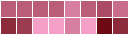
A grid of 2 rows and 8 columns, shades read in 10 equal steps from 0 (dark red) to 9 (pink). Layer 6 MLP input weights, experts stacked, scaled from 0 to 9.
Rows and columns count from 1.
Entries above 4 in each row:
7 4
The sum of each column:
7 8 14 14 14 14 4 8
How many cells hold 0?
1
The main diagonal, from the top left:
5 3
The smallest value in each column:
2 3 5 5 7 5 0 2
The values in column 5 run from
7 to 7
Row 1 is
5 5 5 5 7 5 4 6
